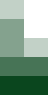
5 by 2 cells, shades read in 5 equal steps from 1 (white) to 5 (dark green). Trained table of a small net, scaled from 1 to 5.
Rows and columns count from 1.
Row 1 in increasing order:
1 2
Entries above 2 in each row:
0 1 1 2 2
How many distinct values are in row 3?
2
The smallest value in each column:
2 1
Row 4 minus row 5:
-1 -1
